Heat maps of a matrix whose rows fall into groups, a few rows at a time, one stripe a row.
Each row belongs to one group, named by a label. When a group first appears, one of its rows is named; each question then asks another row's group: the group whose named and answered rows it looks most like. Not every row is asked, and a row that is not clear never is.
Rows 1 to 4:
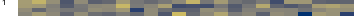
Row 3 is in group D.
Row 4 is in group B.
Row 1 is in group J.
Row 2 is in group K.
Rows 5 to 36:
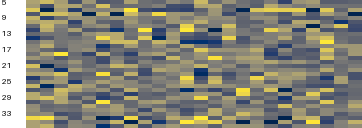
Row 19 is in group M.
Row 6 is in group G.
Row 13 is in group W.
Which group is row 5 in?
J
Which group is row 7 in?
D
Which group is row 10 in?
J
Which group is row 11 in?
B
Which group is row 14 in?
W
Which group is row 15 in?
K
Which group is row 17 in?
M
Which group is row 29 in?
J
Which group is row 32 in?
D
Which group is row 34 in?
J
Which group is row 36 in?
J
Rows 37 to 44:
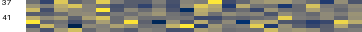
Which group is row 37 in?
G
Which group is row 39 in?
G
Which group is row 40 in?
M
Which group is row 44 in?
G
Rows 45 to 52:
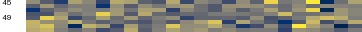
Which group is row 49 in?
K
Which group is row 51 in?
J
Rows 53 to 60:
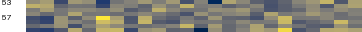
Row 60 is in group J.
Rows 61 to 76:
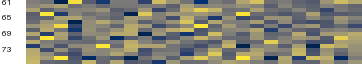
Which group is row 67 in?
J
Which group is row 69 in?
D
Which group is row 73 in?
D
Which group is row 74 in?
D
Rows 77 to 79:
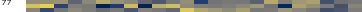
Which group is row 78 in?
J
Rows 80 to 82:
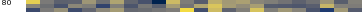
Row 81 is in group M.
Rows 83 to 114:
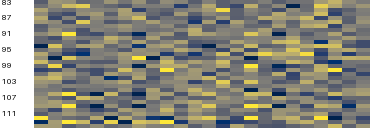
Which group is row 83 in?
K
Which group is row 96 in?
D
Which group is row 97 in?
D
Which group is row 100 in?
K
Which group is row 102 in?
J
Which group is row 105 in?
W
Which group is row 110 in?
K
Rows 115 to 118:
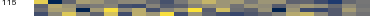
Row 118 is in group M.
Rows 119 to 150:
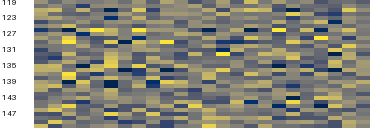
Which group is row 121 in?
J
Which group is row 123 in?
J
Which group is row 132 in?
G
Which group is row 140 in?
J
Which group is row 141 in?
G
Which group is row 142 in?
W
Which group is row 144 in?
W
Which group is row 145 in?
B
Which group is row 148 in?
M
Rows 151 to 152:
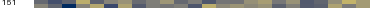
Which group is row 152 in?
M
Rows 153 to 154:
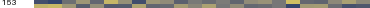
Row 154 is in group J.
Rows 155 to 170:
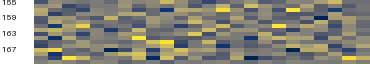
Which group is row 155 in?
K
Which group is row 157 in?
W
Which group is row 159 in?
B
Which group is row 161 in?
G
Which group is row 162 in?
J
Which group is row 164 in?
D
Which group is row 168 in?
K
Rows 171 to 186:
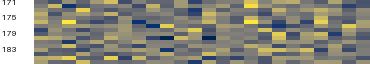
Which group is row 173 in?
G
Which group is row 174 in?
G
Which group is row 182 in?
B
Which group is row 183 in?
D
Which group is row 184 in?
M
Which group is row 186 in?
G
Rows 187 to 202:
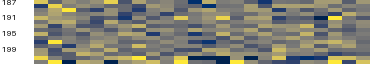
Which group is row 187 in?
G
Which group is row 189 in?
B
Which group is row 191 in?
M
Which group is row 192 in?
B
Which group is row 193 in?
D
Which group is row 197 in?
K
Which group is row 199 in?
G
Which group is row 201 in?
K
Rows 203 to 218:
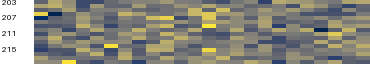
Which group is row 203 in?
K
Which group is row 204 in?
J
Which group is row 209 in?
M
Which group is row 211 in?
K
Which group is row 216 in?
M
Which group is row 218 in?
B
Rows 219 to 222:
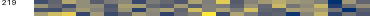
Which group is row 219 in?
G
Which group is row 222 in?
J
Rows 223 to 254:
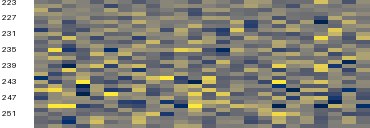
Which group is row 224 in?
J
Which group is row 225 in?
G
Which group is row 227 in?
M
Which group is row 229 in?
W
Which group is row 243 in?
G
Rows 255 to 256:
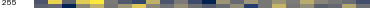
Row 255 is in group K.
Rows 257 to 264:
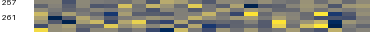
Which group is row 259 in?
D
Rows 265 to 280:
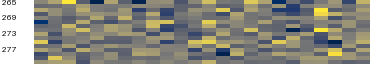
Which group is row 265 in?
B
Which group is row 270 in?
M
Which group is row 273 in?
D
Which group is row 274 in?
M
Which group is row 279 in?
K
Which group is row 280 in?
J
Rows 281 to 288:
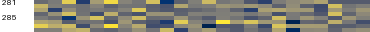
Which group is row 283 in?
D
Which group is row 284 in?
B
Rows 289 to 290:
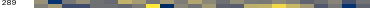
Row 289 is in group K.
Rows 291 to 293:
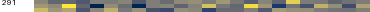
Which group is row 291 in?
W
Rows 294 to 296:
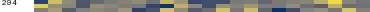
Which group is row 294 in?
K
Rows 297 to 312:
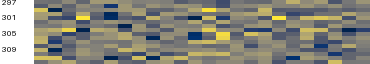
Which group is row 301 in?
G
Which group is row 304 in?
J
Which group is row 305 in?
D
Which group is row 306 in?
D
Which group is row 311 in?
J
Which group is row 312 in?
B
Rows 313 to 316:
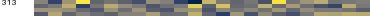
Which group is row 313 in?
G
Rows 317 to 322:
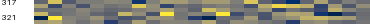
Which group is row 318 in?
D
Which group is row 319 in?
M
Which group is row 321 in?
K
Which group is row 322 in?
J
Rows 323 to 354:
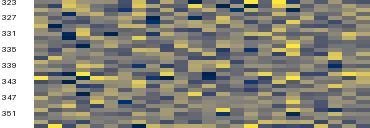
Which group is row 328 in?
W
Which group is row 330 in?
G
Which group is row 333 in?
W
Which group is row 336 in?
M
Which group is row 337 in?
K
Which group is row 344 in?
K
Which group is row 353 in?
D
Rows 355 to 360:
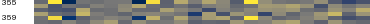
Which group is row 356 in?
D
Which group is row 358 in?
G
